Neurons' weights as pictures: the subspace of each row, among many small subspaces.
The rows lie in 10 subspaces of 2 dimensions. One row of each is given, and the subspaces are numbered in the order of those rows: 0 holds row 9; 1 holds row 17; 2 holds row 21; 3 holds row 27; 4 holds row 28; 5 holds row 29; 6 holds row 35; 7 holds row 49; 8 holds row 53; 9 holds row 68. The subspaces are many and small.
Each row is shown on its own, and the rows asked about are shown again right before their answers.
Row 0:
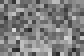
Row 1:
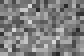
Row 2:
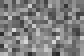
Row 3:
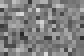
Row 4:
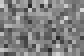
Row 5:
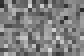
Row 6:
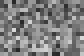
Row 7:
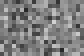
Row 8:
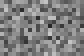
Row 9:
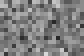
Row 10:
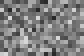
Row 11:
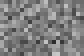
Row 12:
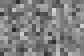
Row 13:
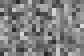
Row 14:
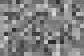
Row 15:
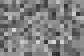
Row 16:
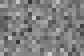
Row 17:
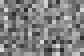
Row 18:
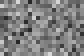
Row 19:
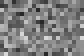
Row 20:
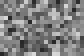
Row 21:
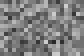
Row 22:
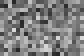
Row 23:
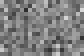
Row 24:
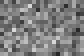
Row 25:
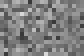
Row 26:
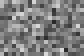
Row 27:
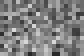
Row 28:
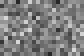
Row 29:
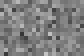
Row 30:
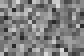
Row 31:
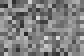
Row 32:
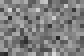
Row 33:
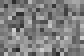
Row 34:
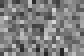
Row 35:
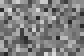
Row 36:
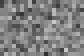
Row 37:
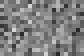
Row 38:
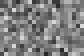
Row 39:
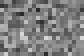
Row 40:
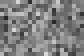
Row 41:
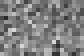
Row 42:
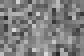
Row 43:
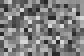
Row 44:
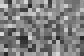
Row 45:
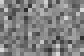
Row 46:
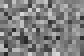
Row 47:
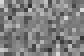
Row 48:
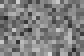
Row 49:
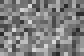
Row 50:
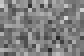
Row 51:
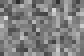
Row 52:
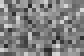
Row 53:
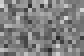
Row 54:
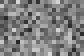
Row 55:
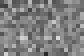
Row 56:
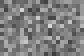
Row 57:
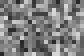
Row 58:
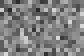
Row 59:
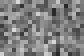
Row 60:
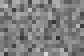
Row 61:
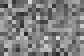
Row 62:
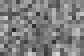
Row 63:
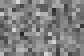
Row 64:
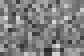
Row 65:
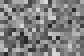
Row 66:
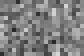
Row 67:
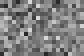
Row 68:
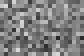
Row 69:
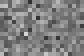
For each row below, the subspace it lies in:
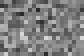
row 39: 7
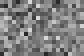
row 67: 9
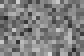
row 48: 4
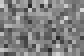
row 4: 8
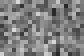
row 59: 5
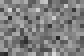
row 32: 6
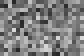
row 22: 9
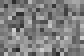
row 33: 4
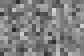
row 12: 5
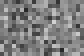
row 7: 1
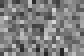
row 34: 8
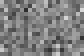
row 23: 1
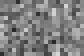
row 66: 5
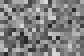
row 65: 5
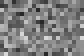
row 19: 7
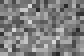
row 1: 7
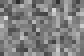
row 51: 6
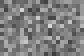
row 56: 2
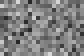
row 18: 4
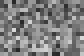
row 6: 9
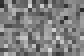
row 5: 8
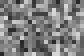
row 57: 6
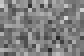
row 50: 8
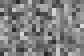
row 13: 5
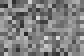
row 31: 9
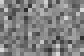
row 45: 1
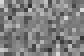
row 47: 1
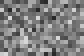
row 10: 6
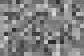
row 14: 2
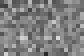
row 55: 0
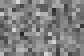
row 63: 5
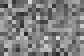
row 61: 9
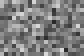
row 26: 1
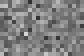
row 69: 9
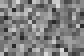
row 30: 0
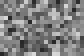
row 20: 6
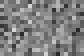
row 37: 7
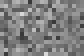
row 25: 3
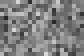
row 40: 3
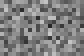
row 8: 2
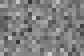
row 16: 4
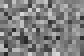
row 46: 3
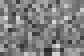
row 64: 8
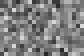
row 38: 0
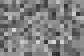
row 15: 2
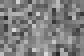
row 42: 3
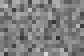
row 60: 0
